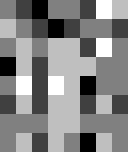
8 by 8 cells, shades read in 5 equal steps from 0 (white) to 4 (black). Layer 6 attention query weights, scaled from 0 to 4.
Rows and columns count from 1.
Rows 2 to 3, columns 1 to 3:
1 2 3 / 2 1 2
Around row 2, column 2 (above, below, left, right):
3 1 1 3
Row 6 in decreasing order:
3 3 3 3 1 1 1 1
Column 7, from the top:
0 2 0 2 2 1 2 1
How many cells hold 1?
19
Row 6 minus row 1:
1 -2 -1 -1 -1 0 1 2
